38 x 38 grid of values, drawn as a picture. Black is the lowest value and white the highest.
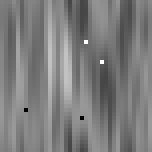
The grain runs up and down. The distribution is heavy-tailed on both sides. On average the colour sits 50% of the way up the scale. Four lone cells stand out: two far higher and two far lower than their neighbours.
